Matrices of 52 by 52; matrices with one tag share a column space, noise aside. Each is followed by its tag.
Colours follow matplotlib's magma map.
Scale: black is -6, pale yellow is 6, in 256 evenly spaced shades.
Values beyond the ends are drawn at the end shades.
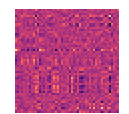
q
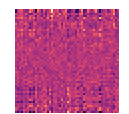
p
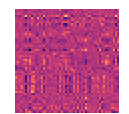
q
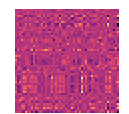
q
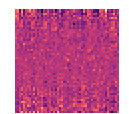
p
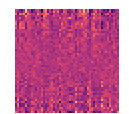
p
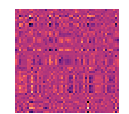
q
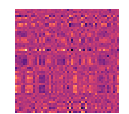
q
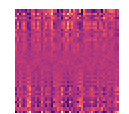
p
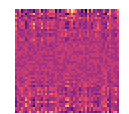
p
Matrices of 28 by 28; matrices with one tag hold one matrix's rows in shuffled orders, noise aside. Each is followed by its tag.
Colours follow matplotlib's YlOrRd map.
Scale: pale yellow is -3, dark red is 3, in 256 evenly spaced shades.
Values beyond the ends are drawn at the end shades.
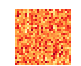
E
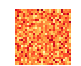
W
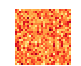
W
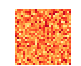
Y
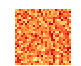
W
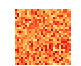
E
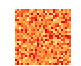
E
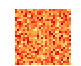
W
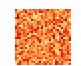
W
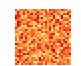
W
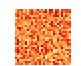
E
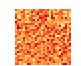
Y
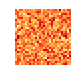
Y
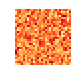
Y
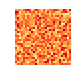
Y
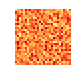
E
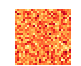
Y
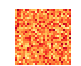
Y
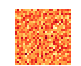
E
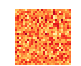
E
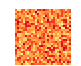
Y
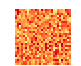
E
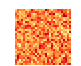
Y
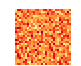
W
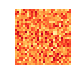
E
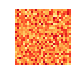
E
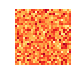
Y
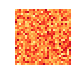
Y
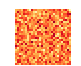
W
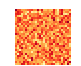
W
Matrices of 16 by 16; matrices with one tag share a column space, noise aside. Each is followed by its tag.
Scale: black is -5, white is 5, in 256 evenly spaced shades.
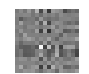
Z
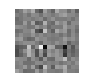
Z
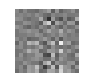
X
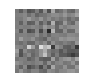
Z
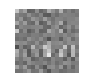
Z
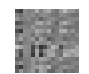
Z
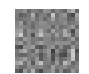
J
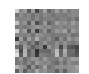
Z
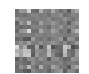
Z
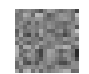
J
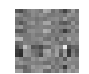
Z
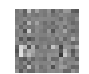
Z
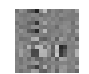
Z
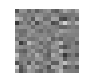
X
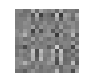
J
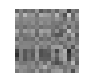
J
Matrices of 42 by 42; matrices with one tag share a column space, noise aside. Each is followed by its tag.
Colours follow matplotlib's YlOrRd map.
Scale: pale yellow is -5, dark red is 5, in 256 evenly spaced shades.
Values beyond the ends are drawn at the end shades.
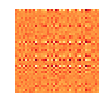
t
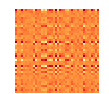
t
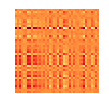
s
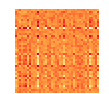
s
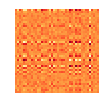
t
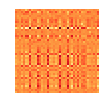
s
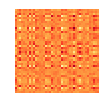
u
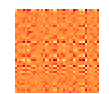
t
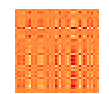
s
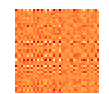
t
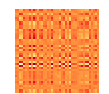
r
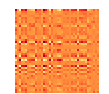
t
